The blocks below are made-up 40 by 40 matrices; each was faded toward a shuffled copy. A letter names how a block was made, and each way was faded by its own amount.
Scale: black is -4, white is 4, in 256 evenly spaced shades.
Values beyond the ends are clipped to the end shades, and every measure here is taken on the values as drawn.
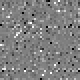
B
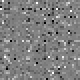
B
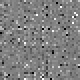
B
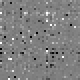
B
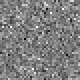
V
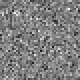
V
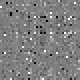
B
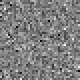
V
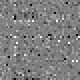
B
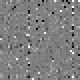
B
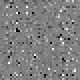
B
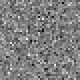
V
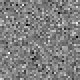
V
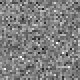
V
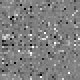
B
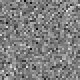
V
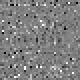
B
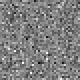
V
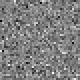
V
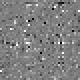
B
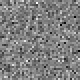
V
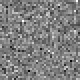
V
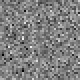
V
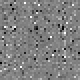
B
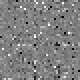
B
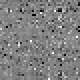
B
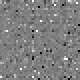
B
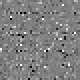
B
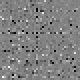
B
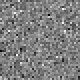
V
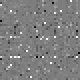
B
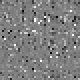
B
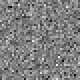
V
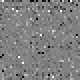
B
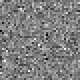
V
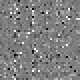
B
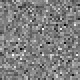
V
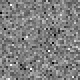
V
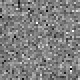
V
